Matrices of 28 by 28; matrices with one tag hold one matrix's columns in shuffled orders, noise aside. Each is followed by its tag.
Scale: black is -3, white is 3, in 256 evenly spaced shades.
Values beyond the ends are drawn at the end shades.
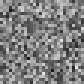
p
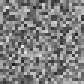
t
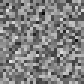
t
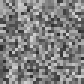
p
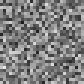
t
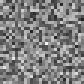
t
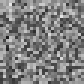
p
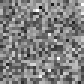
p
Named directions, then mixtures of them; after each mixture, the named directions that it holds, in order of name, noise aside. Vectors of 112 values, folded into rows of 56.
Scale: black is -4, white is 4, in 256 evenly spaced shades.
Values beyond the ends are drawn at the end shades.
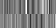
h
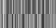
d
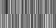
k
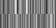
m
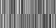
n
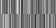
k, n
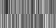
h, k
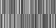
n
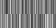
k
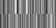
m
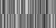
m, n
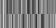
d, h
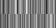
m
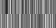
k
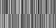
k, n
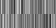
n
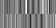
h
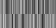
d, k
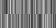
d, k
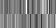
h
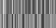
d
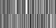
h, m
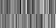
h, n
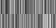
k, n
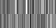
h, m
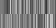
k, m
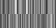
m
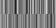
m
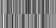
d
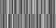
d, m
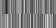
k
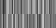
d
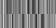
d, h
